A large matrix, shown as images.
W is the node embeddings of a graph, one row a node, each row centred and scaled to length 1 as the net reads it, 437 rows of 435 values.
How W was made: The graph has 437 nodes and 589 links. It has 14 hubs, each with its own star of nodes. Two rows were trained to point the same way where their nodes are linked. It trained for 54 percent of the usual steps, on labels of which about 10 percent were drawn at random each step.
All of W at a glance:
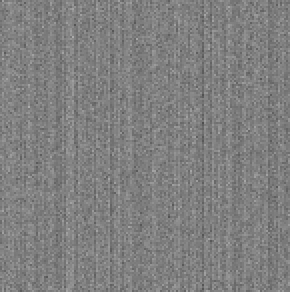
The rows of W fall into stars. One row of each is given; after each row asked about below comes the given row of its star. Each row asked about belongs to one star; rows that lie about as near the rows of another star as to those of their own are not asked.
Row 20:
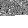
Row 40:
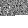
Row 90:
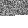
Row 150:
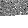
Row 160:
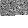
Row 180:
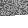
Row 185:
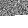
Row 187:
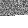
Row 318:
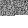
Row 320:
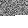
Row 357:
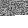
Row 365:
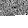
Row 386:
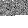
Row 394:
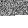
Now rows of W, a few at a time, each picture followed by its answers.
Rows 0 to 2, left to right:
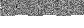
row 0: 40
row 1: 150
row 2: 160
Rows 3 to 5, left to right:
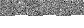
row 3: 150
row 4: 180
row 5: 90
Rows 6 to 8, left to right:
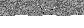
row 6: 20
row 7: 20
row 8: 180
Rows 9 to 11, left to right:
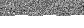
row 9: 357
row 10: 187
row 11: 394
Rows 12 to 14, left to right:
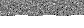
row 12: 160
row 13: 357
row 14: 185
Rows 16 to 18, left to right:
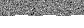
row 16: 357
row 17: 365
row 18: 90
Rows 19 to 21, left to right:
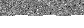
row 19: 357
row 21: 365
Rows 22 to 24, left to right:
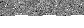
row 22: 150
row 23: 20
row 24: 318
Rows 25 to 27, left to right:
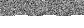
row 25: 90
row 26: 40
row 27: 365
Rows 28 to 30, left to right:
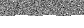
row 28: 20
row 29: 318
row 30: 187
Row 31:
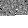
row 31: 318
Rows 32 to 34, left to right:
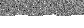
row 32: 40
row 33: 187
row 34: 160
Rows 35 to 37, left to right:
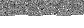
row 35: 320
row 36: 160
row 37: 318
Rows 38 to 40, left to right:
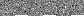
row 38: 394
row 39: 357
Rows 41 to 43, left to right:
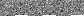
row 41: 160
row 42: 394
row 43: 320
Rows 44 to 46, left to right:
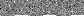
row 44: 320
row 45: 394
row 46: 187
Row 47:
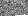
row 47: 40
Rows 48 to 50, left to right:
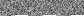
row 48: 318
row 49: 20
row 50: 394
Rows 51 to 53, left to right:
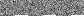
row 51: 187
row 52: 187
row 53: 185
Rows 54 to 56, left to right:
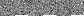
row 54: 180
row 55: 185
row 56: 187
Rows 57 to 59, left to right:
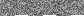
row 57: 318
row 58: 90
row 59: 185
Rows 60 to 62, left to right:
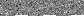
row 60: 40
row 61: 386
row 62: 357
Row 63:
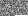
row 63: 187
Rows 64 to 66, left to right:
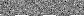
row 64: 318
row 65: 357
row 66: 394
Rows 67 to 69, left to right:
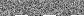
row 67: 187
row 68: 150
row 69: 394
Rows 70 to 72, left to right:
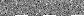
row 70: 187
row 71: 160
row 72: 320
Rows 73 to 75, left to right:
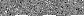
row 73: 185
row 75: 180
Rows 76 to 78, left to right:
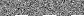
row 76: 40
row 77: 318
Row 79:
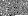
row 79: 386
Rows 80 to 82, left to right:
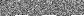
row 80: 40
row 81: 394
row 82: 160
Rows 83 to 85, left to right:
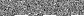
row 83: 394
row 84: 160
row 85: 365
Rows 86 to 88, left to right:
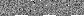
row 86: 357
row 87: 386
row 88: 150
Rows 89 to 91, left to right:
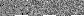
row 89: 320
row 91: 394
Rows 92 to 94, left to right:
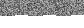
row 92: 365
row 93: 180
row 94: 160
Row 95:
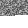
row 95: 394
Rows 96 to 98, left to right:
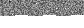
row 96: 40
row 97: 318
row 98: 357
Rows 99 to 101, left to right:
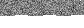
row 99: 185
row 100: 187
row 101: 365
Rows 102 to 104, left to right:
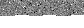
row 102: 185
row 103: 20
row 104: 150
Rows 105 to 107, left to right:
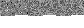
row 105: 150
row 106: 318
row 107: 40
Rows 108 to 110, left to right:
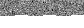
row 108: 394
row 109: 90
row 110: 160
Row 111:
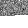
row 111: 185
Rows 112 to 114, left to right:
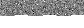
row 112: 394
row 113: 365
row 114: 160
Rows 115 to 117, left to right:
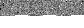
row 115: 180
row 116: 187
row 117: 90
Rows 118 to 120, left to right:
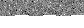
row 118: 320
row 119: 150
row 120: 386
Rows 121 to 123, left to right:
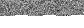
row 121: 160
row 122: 394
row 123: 187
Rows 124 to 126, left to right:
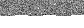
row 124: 357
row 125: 160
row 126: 150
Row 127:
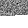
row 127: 160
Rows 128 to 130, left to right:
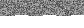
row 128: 386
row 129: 320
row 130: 180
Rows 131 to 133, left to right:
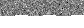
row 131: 40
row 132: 394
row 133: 187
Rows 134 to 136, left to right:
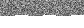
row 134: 160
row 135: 320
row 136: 90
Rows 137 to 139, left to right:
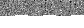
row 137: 357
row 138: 40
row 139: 90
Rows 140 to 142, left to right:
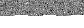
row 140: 180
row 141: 40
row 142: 357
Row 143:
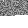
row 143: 318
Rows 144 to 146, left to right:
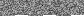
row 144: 357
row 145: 90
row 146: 365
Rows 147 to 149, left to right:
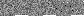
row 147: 386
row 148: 318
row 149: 320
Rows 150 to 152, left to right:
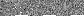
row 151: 185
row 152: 394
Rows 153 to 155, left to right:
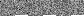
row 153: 187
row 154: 180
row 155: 180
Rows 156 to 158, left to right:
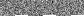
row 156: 20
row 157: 320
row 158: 318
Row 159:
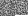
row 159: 150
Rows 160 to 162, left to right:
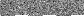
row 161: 318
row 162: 160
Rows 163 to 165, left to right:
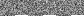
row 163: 394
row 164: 185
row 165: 40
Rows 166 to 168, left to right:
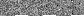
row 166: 386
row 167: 150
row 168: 365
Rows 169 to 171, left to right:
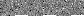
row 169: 318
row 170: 185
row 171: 394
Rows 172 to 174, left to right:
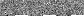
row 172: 187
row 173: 90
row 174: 150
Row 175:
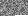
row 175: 386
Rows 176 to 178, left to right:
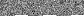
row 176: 185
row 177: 180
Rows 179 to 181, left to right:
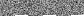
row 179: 90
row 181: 357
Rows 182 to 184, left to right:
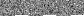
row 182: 365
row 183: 40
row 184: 318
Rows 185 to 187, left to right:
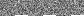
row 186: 90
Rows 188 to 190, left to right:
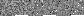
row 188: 365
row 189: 320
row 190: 20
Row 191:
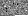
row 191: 180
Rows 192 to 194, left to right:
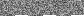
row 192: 40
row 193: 90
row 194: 40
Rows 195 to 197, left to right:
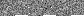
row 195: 185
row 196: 40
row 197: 150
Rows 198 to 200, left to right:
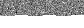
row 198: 318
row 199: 394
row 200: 357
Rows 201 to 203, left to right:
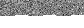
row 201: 150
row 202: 187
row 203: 160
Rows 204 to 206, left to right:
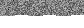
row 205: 365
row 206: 365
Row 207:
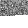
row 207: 40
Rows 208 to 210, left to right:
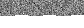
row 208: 160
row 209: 365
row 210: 386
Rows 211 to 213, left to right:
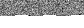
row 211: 318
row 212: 150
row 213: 180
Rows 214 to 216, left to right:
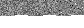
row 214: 318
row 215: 365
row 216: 90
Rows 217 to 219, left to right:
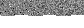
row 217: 20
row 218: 365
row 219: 90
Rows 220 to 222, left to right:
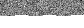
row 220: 318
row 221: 357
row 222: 386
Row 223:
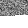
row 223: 187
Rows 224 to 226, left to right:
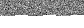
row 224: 394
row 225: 180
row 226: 394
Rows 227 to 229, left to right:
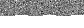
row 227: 90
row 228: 357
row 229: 320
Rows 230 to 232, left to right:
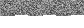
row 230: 90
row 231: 90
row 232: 357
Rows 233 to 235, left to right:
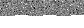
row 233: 357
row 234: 90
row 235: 150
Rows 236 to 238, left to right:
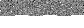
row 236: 20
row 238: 150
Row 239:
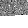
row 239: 320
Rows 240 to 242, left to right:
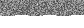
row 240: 90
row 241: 365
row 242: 160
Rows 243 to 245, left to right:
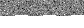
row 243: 90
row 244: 90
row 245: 386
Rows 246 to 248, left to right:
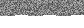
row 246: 365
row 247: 160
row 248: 394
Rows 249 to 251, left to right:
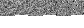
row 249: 90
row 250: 386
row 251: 150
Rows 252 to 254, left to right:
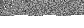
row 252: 180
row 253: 160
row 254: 394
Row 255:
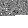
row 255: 386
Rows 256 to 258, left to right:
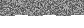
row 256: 150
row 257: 394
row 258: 318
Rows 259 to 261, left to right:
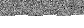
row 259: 185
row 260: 187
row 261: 318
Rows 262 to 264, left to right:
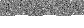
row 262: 160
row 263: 320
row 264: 40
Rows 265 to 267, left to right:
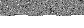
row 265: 318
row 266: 180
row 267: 386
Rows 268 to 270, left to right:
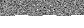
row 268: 90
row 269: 20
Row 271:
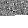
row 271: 357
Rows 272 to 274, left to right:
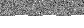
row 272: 187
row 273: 187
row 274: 187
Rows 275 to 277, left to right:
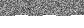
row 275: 386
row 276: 185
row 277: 20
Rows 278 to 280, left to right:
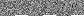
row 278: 90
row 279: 20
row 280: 40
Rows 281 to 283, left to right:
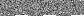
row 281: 160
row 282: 40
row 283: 365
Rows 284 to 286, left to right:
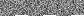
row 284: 90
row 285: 40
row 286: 365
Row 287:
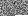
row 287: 394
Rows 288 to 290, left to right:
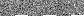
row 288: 160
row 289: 394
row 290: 160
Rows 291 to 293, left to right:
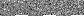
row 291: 150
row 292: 160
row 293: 185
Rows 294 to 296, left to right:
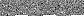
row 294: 160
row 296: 150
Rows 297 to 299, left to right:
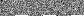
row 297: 40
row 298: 90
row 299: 386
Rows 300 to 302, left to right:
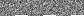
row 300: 357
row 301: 187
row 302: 318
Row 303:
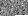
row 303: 20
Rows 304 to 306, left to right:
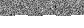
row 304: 40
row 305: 394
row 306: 90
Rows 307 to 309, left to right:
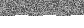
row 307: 386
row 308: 357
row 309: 20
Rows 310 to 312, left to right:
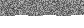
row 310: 394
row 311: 357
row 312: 320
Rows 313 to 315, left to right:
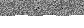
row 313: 90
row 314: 394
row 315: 187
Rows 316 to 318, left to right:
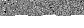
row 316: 365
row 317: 394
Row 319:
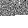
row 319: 150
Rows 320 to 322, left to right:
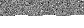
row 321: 357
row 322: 180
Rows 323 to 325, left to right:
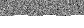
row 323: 394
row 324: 160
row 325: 318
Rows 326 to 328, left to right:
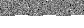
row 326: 187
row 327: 40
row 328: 90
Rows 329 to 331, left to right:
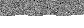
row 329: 365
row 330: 394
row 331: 357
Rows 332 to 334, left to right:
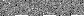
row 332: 386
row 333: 386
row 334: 386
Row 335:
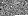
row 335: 180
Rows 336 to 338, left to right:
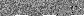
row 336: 150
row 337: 365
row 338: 185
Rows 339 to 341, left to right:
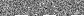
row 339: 318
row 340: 40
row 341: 394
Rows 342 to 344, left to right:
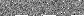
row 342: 160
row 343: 90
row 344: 187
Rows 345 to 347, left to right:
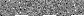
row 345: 150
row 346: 20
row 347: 160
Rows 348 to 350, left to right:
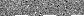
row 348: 180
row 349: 40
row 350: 160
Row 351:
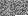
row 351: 187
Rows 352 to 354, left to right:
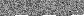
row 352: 187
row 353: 180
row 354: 357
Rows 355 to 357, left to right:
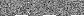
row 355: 150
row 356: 386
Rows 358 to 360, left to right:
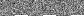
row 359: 187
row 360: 357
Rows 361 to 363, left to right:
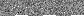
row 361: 20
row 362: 180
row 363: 357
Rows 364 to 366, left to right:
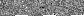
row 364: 180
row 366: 20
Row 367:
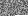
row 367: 187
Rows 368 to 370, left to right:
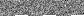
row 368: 90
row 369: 357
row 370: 320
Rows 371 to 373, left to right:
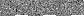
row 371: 160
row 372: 394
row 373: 357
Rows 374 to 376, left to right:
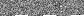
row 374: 386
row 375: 386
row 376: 180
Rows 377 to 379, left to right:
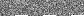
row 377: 160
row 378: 386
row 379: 160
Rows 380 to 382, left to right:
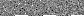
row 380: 90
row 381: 386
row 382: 90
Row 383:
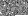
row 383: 386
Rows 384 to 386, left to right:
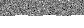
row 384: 365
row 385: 320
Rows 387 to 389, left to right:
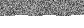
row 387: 185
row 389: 357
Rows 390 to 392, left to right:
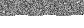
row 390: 160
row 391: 187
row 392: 357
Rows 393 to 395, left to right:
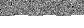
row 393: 180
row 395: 40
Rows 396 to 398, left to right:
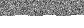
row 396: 357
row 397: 394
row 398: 357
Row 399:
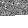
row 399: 180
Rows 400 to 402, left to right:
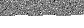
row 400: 187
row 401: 357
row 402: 357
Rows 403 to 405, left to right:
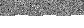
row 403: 40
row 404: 160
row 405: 318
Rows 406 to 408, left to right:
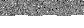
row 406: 365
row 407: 20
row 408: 320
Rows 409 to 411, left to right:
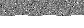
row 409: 365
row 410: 187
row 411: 90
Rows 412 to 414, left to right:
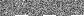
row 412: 187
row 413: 90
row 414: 386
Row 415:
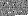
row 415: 357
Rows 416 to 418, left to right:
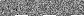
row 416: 160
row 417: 185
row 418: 394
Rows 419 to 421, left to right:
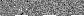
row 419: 320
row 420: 320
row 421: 394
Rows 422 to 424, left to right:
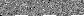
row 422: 386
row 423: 185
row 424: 357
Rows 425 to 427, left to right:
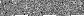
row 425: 180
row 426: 386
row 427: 318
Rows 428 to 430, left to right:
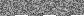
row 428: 318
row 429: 185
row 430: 20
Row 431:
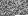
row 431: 180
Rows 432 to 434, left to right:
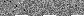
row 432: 90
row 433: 40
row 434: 40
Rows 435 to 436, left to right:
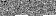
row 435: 394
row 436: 320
